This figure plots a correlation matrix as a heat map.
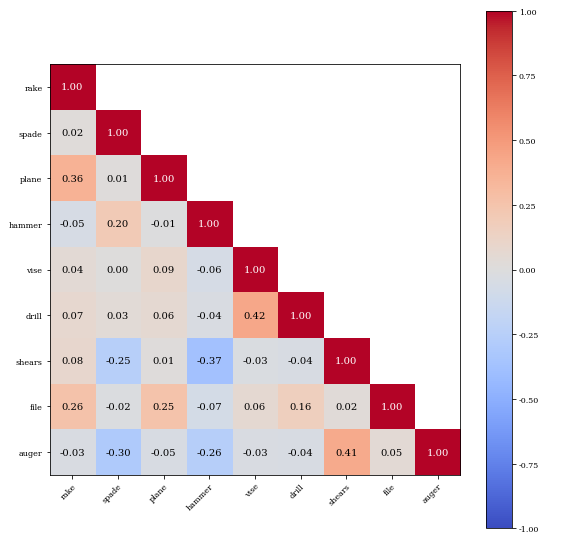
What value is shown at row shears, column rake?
0.08
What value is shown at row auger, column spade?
-0.30
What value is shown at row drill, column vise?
0.42
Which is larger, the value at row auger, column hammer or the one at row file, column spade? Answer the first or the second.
the second
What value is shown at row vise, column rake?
0.04
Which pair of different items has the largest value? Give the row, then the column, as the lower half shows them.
drill, vise
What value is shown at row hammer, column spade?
0.20
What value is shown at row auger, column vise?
-0.03
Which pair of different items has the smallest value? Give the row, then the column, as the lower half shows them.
shears, hammer
